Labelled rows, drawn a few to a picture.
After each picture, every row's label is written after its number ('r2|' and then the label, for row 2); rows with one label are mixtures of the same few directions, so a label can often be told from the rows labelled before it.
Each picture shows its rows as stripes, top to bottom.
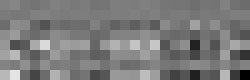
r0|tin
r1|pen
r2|pen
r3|tin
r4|pen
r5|tin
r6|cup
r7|tin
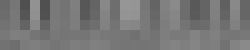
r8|cup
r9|cup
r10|cup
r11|pen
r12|tin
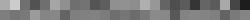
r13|tin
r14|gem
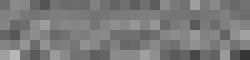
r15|pen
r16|tin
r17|pen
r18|tin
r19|cup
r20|tin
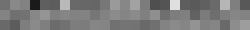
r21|gem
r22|pen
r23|tin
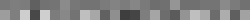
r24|gem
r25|cup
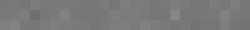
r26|cup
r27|gem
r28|tin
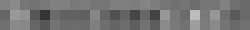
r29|tin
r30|pen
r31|pen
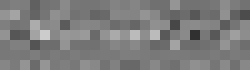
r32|gem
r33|tin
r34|gem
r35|pen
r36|gem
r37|cup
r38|cup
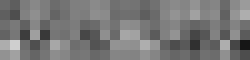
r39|tin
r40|tin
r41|cup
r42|cup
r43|tin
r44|tin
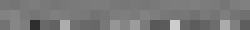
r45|tin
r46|tin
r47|gem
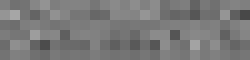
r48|pen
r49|tin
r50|tin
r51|gem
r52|pen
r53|pen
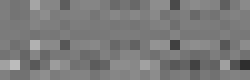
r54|gem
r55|pen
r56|gem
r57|gem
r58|gem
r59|cup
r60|tin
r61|pen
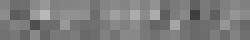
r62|pen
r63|pen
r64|gem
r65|cup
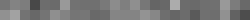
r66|gem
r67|tin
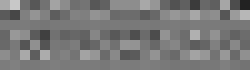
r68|tin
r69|tin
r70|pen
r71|pen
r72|cup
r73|cup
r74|tin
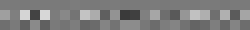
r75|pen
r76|cup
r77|cup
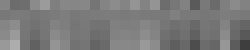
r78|pen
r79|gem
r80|tin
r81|tin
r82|tin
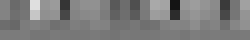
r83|gem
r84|gem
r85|tin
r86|pen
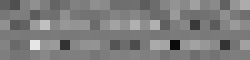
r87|tin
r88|gem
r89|pen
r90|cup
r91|gem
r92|pen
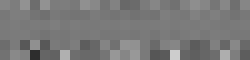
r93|cup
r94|pen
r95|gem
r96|pen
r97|cup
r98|gem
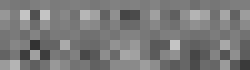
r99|pen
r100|cup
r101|cup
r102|cup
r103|gem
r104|cup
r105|tin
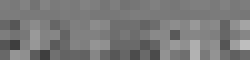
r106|cup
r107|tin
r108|tin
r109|gem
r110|tin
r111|pen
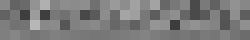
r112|pen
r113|cup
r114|gem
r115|tin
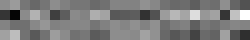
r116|tin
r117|tin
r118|pen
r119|tin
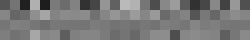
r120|cup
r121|pen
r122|pen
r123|gem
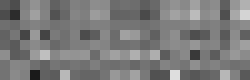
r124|tin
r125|tin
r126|tin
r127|cup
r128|tin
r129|pen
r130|pen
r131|gem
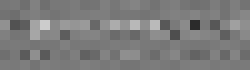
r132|cup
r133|tin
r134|pen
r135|gem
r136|gem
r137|cup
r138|cup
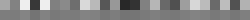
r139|cup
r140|cup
